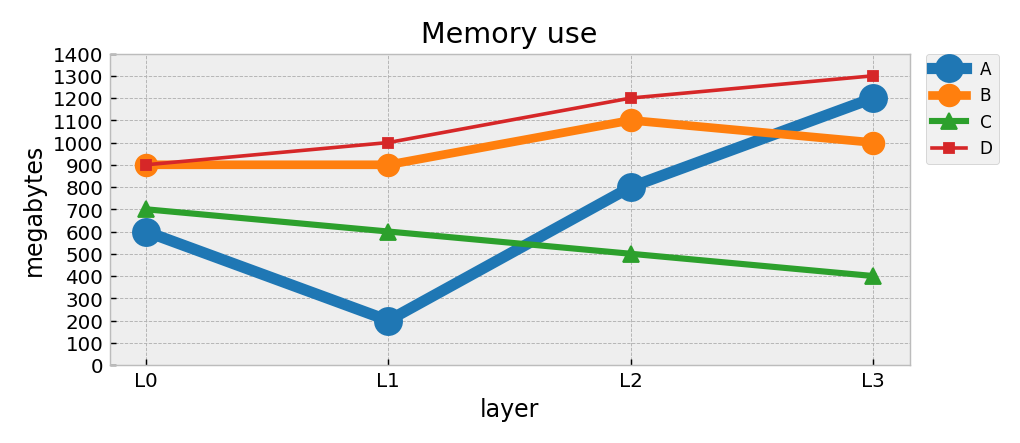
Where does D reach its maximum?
L3
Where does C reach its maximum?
L0
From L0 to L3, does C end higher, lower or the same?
lower
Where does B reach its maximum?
L2
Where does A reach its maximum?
L3
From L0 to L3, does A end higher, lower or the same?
higher
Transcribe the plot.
Title: Memory use
x-axis: layer, ticks L0 L1 L2 L3
y-axis: megabytes, ticks 0 100 200 300 400 500 600 700 800 900 1000 1100 1200 1300 1400
Legend: A, B, C, D
Values:
A: 600 200 800 1200
B: 900 900 1100 1000
C: 700 600 500 400
D: 900 1000 1200 1300
